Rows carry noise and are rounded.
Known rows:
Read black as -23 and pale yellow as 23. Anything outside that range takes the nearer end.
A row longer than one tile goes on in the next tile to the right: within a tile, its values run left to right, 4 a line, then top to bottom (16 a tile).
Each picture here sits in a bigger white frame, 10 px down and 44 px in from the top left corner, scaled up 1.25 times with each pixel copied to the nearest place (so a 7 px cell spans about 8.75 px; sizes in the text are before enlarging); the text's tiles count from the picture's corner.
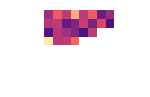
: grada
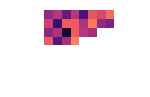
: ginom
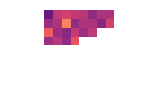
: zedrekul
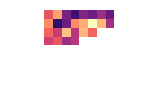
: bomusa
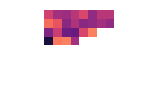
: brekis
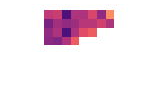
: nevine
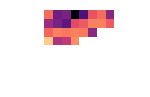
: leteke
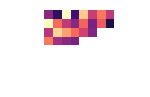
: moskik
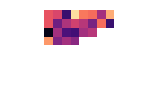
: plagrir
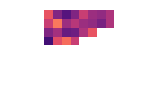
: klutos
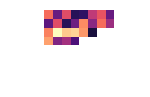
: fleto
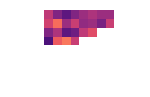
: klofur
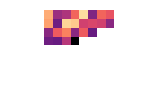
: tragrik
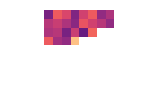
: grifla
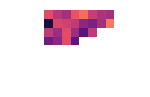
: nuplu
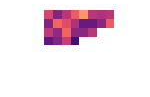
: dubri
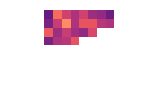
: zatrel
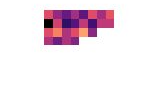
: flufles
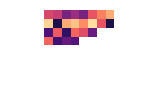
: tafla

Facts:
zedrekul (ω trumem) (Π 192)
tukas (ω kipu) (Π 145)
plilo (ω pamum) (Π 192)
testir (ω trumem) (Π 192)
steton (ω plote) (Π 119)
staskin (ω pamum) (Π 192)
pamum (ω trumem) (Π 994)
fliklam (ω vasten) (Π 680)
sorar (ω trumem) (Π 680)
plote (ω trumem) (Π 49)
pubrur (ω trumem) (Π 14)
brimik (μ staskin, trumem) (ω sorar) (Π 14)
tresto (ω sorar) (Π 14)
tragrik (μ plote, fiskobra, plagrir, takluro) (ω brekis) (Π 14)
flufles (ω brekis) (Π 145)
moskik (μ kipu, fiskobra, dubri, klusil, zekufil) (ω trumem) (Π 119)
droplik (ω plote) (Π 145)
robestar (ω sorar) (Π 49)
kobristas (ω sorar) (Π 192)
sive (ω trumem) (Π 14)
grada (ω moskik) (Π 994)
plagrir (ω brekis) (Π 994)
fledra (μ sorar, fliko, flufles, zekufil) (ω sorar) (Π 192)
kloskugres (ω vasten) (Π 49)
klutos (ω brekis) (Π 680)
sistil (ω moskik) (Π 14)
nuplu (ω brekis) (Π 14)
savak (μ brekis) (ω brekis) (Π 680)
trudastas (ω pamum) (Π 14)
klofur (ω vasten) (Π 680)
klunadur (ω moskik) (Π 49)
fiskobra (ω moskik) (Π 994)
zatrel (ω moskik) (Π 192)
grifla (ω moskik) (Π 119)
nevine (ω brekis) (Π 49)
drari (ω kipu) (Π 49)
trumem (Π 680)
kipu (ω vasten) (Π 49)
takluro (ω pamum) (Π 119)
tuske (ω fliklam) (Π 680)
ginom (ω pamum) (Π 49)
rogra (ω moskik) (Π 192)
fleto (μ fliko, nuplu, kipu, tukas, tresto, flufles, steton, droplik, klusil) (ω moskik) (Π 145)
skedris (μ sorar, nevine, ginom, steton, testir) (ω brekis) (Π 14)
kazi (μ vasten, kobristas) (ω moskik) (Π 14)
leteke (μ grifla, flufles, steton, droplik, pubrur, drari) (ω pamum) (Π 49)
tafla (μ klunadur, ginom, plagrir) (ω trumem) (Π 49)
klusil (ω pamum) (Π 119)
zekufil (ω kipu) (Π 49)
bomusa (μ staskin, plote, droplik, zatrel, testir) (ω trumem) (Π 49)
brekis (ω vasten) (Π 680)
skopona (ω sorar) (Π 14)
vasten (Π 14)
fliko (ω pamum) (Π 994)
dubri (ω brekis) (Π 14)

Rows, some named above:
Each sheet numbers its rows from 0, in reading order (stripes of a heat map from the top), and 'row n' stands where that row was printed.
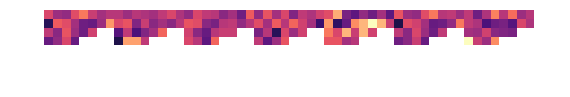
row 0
nuplu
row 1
fliklam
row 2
robestar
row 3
klunadur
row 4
bomusa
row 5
nuplu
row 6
fliko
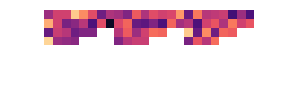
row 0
fiskobra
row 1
kipu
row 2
staskin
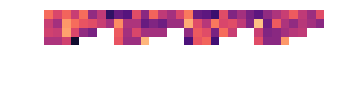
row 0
kazi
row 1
klusil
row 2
savak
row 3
takluro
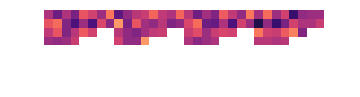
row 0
zekufil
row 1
takluro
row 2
zekufil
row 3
droplik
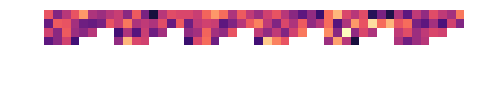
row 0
dubri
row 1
sorar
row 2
vasten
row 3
trumem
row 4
brimik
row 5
zekufil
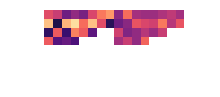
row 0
tafla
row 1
testir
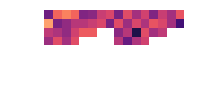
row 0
plote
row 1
klunadur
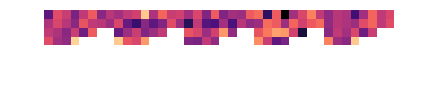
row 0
grifla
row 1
pamum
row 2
tukas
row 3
fledra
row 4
steton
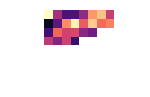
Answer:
skedris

